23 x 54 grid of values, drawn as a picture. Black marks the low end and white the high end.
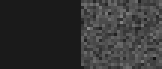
The table splits into one row of 2 panels. Panel 1,1: very low, flat. Panel 1,2: low, fine-grained.
